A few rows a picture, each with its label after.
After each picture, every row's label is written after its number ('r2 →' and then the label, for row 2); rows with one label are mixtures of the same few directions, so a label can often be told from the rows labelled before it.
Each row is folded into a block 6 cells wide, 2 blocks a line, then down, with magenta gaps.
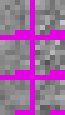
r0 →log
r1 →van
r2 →van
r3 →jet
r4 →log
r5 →log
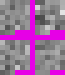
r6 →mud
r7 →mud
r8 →mud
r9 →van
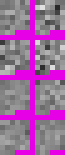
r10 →van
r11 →van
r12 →mud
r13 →mud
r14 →van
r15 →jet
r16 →mud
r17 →log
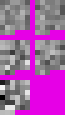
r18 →log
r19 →mud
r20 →van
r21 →jet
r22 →mud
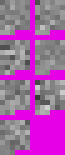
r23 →mud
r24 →mud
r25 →van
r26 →jet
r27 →jet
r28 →mud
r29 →jet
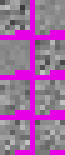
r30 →van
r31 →van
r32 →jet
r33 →van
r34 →mud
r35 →van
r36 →van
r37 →jet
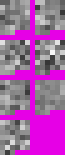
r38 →mud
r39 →mud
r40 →jet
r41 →jet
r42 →mud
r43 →mud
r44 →van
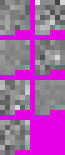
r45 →mud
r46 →jet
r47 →jet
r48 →log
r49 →mud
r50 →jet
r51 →log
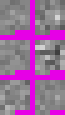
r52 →log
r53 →log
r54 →jet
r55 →van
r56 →log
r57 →log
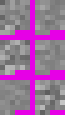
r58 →mud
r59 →van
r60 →log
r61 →van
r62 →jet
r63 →van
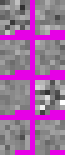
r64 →van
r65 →log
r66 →jet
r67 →jet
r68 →mud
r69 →van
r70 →log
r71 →jet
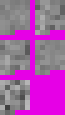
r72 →log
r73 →mud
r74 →mud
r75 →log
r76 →log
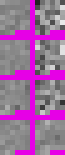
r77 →mud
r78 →jet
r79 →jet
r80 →mud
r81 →mud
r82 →van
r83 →log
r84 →log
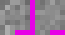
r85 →log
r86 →van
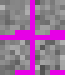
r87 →mud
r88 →mud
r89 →jet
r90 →log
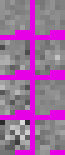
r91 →jet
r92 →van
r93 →mud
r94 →log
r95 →jet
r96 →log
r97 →jet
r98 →mud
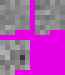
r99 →mud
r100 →van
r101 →log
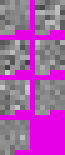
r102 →mud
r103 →van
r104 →van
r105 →jet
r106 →mud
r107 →mud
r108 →log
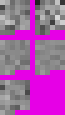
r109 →mud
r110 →jet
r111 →jet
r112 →jet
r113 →mud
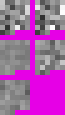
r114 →mud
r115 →mud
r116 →jet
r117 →van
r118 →mud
